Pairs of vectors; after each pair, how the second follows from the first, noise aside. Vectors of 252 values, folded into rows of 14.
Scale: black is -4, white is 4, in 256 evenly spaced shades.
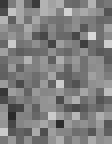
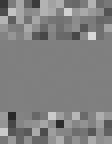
partly zeroed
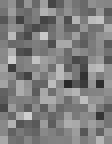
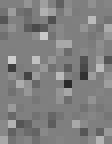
partly zeroed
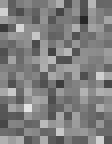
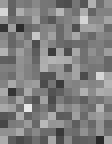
sign-scrambled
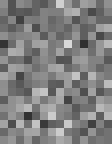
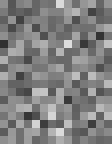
copied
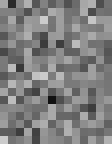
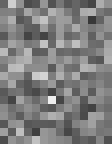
sign-scrambled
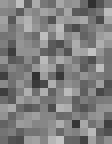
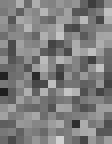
copied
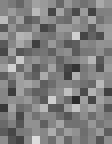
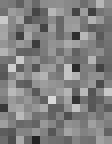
sign-scrambled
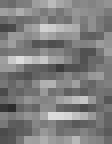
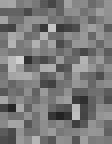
sign-scrambled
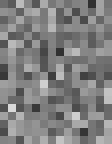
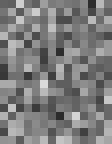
copied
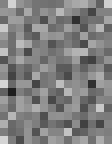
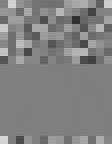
partly zeroed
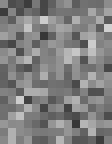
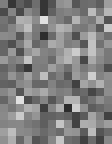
copied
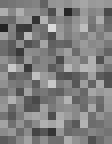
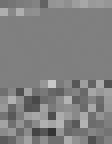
partly zeroed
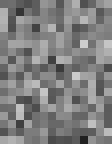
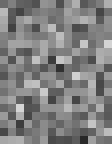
copied
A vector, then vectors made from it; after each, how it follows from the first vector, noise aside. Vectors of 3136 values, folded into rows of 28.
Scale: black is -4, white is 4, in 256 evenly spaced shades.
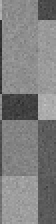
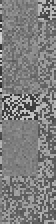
sign-scrambled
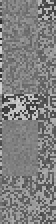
sign-scrambled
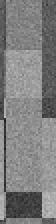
wrapped around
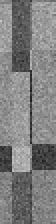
wrapped around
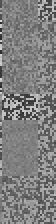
sign-scrambled
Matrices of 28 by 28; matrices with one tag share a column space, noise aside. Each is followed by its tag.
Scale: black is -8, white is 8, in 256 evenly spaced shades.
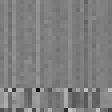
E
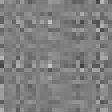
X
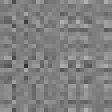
X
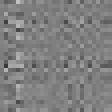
X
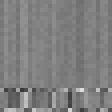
E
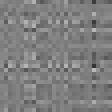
X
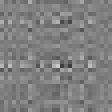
X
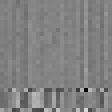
E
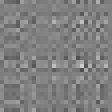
X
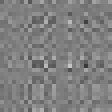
X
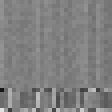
E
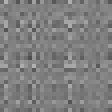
X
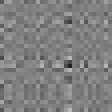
X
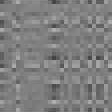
X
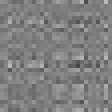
X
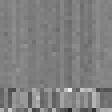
E
